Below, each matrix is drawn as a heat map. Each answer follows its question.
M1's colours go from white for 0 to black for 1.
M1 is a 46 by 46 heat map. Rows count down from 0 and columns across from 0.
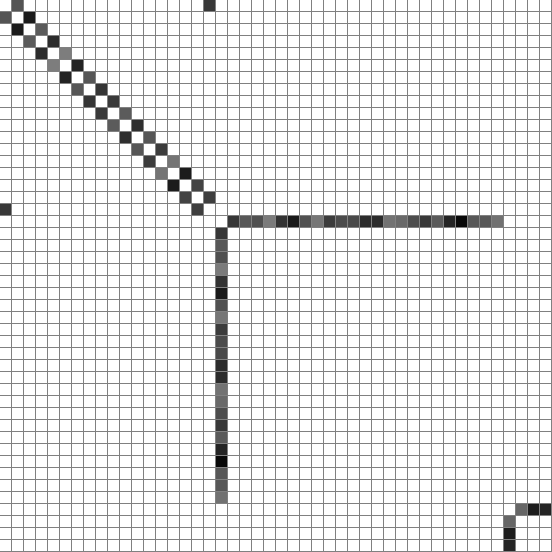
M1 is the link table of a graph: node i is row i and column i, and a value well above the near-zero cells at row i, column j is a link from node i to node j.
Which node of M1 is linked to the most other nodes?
node 18
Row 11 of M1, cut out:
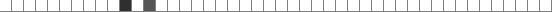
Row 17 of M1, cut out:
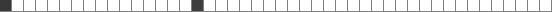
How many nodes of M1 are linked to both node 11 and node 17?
0
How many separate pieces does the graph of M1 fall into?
3
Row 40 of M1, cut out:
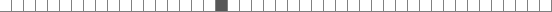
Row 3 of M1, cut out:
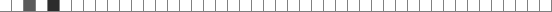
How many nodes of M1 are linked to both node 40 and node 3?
0
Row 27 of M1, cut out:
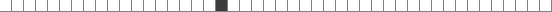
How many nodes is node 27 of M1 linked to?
1
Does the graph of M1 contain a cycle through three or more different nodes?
yes
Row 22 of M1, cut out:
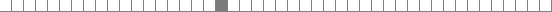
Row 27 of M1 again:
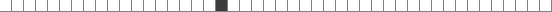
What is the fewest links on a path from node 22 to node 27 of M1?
2
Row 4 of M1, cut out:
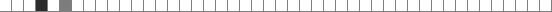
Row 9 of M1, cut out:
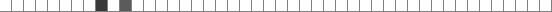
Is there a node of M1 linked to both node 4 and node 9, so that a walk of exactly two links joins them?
no
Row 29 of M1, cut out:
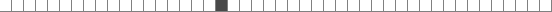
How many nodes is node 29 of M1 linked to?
1
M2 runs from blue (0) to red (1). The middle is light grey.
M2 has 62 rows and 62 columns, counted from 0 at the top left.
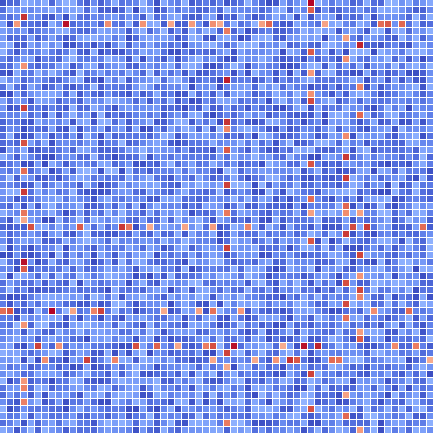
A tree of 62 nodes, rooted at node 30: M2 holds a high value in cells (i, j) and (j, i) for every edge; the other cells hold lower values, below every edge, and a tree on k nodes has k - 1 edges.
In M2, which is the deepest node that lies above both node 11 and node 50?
32
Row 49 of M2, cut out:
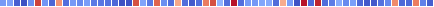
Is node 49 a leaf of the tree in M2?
no
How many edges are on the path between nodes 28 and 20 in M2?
4
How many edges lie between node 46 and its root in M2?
2
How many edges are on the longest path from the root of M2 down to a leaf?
2
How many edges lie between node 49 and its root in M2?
1
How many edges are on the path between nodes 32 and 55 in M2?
3
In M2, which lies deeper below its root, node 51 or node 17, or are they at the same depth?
node 17
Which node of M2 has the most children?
3
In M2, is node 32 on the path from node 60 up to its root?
yes
